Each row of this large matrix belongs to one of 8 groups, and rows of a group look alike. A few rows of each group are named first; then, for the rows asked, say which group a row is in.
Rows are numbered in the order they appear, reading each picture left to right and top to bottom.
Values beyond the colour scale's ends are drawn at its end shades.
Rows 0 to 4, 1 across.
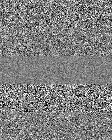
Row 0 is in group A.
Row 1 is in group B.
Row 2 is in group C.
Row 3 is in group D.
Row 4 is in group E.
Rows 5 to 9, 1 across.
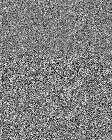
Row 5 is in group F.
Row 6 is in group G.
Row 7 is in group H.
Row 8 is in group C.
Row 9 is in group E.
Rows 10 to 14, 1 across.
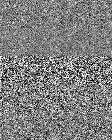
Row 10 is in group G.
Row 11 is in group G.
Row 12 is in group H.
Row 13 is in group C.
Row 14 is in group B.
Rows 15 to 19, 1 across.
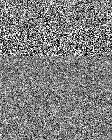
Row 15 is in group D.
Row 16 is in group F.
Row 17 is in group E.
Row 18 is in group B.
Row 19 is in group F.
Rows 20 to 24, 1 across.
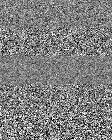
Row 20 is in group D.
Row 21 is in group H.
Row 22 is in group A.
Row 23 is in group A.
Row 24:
B
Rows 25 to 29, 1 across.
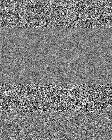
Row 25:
A
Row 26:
H
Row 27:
C
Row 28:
F
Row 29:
E
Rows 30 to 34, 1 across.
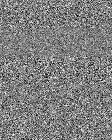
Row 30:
E
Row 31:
C
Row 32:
D
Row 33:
H
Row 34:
G
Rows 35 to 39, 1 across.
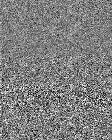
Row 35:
F
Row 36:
H
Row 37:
H
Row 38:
B
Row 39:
F
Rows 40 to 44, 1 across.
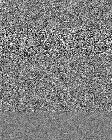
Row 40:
H
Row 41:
D
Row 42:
C
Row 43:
C
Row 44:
H
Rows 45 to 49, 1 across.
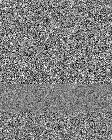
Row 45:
B
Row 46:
D
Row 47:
G
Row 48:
D
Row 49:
C
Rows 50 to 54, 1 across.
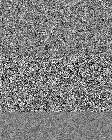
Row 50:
C
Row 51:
D
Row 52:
H
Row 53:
B
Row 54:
H
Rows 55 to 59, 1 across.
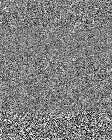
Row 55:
F
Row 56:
D
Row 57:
D
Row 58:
H
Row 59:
E
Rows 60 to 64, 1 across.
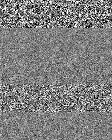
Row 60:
A
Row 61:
G
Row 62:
H
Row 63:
H
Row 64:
F
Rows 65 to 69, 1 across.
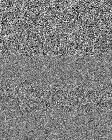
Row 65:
H
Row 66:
F
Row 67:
G
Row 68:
A
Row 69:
D
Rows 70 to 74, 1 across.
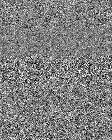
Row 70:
D
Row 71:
A
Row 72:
A
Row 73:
B
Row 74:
E
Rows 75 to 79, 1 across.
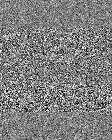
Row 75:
G
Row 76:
F
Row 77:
E
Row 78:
D
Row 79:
F
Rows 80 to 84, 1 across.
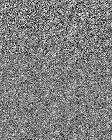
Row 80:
G
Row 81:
H
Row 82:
G
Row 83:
D
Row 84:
G
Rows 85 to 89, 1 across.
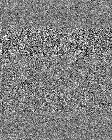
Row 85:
E
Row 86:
F
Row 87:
G
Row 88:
C
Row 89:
E
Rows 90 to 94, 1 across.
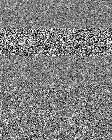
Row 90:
E
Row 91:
D
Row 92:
G
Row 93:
E
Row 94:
F
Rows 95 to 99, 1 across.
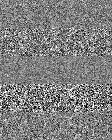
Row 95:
B
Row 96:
G
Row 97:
C
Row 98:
F
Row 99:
F
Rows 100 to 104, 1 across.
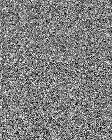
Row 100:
A
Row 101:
E
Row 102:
E
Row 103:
F
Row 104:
B
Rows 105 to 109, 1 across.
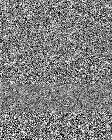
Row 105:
B
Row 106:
F
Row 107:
E
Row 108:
H
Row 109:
G
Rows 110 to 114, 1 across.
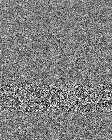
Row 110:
B
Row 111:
B
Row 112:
G
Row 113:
A
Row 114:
B
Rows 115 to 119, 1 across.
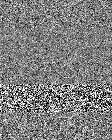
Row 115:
C
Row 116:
A
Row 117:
H
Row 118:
B
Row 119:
F
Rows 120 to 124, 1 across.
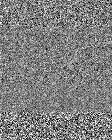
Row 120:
F
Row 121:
A
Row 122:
H
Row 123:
G
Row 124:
E
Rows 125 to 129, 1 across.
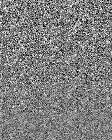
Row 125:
F
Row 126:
G
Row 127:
E
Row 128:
G
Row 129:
H
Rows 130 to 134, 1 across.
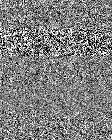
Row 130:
B
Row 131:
B
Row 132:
H
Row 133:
C
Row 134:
C
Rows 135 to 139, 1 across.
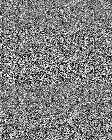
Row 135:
C
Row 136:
C
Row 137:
C
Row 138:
A
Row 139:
H
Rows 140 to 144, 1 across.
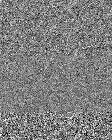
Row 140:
H
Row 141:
A
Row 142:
D
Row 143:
B
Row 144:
F
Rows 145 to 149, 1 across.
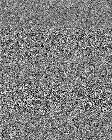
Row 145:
E
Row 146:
A
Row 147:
C
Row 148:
B
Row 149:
H
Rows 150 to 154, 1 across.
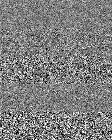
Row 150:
B
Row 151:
A
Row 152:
B
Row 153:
E
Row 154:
C
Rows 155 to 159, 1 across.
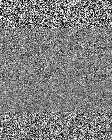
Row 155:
C
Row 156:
G
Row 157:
D
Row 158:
B
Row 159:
G
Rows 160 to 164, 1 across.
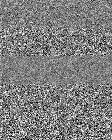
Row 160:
E
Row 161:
B
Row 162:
H
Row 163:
F
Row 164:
G
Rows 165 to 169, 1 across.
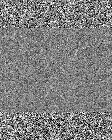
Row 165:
D
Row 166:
A
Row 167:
D
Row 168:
D
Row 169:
B
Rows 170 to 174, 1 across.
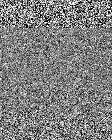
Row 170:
D
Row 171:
B
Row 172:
F
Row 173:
A
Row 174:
C
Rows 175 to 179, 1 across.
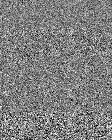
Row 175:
C
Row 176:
B
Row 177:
C
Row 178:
F
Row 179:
D
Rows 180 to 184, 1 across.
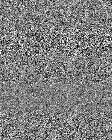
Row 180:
C
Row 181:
A
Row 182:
D
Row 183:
A
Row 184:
H
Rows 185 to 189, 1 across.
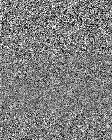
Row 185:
H
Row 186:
C
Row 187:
B
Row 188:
H
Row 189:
G
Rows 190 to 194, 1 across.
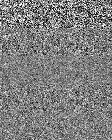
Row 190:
B
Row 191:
F
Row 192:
F
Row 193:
F
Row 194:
C
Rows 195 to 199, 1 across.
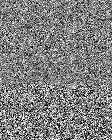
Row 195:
G
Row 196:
D
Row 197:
B
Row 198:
D
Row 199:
B
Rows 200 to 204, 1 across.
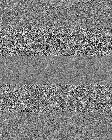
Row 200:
E
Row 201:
B
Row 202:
D
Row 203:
G
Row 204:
F
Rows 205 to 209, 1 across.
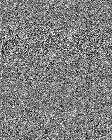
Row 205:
E
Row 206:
H
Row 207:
E
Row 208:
G
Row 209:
D
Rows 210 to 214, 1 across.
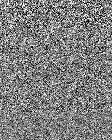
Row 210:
B
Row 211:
D
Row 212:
B
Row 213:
G
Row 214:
B
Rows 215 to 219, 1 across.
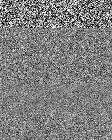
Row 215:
H
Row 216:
G
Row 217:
B
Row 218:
H
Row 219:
D
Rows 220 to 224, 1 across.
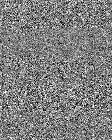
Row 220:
G
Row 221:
C
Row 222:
C
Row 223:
F
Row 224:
E
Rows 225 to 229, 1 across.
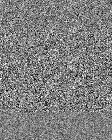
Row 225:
H
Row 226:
D
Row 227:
F
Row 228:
D
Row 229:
C
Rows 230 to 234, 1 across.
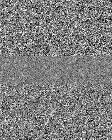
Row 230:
A
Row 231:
B
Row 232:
G
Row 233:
H
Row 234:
D
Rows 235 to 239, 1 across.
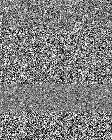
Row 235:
F
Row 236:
C
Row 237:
G
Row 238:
E
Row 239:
G
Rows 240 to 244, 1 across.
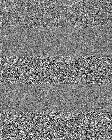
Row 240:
F
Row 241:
F
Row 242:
E
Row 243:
D
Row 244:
E
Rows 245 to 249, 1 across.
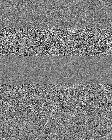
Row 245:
C
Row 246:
D
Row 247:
H
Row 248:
C
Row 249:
D
